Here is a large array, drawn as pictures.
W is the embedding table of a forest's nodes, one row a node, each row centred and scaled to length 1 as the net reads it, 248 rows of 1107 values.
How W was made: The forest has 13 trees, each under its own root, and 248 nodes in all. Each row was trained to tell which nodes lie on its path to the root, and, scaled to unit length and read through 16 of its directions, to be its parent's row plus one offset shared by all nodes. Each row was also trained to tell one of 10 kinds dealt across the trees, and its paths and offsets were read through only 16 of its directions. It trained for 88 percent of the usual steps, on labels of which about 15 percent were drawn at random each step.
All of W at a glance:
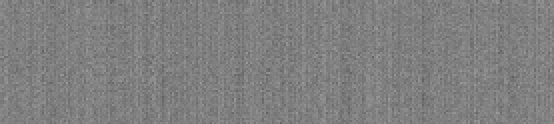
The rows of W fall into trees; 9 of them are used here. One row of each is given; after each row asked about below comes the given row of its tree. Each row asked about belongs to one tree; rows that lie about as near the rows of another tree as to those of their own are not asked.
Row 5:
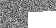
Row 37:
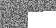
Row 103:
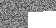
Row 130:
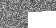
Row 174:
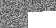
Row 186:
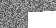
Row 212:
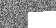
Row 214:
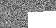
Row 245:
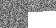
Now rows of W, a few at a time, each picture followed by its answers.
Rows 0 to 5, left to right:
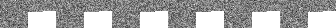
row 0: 130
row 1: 103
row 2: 37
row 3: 37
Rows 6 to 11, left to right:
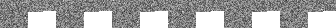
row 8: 174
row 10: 186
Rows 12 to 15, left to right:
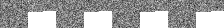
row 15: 214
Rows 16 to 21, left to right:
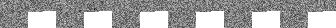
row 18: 103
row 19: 37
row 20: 174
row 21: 130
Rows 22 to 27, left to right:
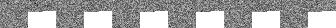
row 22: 5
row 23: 37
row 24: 5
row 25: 245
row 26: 37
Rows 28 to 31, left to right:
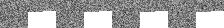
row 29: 174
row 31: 245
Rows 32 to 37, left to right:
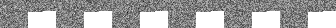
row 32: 130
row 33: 130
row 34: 37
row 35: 245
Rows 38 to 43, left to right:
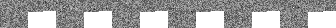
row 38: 186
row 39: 245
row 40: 186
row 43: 214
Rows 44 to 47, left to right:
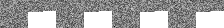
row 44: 174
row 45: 186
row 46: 245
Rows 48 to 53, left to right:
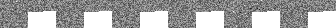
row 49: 130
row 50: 130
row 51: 174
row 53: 37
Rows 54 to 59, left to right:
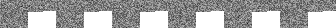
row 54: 37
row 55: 37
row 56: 37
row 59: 130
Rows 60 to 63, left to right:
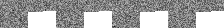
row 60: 130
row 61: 130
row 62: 214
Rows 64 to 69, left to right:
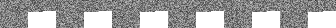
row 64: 174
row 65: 37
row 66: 186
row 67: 37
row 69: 37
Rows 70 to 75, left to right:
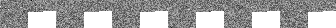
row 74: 214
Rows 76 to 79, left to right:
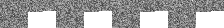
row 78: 37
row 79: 212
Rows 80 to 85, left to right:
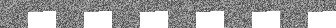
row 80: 174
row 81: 245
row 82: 186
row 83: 37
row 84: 5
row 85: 5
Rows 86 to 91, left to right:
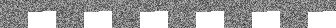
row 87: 5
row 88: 245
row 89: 174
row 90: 214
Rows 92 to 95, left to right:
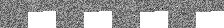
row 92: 245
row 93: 130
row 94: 37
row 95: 5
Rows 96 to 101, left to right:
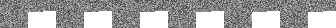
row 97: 130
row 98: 214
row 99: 174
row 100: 103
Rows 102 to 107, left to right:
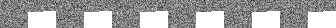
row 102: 37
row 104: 214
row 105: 212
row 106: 212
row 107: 212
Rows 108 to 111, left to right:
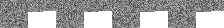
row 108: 214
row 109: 5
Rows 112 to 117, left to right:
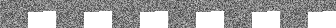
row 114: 130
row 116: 186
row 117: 5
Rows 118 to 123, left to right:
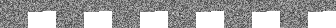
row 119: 186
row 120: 214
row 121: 186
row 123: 130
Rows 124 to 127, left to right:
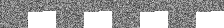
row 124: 174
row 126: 5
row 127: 245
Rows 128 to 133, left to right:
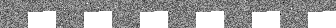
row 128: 186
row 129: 37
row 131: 174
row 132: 37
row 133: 214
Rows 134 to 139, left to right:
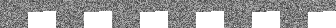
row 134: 186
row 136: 37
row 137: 130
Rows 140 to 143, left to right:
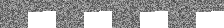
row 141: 130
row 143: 130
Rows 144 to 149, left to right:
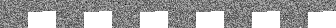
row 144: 37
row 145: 186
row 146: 37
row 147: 37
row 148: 212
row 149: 212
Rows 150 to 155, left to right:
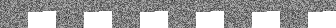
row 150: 174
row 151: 212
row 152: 245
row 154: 212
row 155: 130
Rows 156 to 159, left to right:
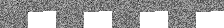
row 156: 212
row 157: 212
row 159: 186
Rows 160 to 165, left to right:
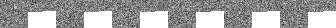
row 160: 130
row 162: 214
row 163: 212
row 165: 130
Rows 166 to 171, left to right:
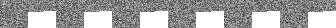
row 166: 212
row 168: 130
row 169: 37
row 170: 212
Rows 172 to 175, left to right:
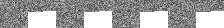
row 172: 174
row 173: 37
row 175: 214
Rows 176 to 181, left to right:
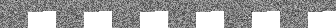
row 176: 130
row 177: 174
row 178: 186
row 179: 5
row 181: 130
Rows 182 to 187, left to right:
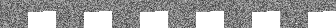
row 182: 212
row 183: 212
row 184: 174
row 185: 5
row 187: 37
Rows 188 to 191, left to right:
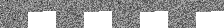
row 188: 245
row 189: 174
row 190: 130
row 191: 174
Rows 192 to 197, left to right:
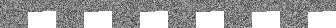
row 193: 5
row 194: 130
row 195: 186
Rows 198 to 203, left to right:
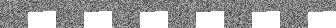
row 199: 130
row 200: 130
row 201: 186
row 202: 5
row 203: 103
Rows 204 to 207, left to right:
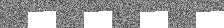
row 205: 174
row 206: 37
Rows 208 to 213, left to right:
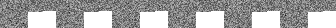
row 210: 245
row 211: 212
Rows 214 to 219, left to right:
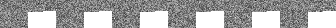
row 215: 37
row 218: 5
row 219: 130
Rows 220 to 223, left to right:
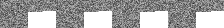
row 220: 130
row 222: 5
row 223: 37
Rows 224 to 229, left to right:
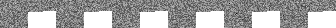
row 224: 103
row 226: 174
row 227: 103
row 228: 214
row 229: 103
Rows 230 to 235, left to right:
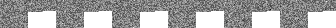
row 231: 5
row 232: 174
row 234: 5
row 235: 214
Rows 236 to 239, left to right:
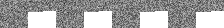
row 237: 5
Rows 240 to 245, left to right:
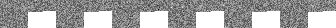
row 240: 212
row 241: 174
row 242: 5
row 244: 5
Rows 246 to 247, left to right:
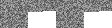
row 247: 130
